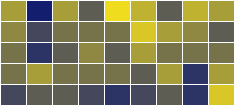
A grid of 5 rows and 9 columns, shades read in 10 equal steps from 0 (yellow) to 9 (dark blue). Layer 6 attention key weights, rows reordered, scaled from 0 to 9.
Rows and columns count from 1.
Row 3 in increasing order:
3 4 5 5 5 5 6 6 8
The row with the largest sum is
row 5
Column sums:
24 33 25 27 24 19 23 27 18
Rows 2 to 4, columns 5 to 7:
5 1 3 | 6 3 5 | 5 6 3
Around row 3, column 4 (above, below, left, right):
5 5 6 6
